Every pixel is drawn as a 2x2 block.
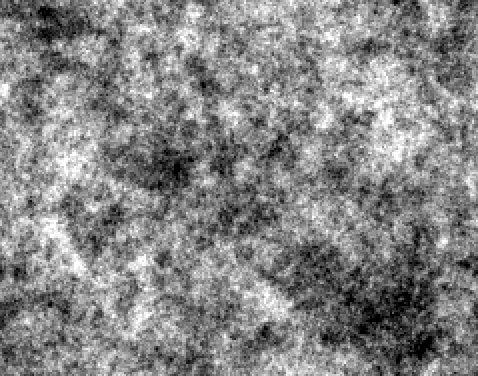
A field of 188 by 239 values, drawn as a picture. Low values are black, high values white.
Grain: blotchy. Stripes: none. Ninth with the lowest average: bottom right. Average level on the scale: 50%. Odd rows or columns: none.
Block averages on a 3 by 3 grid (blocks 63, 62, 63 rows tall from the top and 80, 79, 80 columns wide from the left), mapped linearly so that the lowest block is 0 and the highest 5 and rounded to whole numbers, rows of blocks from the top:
355
524
440
